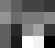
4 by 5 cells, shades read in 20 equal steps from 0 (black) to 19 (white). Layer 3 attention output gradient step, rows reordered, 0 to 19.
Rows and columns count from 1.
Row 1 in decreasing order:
9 7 5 5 4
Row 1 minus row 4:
2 5 -14 -13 4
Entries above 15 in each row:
0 0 0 2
